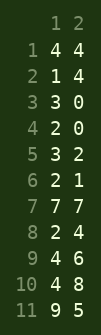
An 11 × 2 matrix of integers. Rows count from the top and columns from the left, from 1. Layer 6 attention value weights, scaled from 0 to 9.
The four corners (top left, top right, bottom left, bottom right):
4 4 9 5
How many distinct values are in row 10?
2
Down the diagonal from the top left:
4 4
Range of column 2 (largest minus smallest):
8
